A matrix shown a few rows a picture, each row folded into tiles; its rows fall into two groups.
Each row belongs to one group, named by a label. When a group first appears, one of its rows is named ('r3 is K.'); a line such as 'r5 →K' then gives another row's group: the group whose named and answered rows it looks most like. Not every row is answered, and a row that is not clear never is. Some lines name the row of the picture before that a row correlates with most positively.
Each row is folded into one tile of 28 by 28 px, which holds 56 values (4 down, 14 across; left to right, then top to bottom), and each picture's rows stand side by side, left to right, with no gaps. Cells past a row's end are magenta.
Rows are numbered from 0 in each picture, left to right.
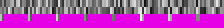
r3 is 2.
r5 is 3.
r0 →3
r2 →3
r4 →2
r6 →3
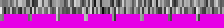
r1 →3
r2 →2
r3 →2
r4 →3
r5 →2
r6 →3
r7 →2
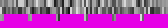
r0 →2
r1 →2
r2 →3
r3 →3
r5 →3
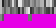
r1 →2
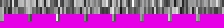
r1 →2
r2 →3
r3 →2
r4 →2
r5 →2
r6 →3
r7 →2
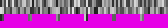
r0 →2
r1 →2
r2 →2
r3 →3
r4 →2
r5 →2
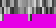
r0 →3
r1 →2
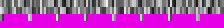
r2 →3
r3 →2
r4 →2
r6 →3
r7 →3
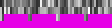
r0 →3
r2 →2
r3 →3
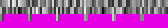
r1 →3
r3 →2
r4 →3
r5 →3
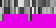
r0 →2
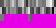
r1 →2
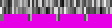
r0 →2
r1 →2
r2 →3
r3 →2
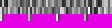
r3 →3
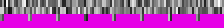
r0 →2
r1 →3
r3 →2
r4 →2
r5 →3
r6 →3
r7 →2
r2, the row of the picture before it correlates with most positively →2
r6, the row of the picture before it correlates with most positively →2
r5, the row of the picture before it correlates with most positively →1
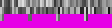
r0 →2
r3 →3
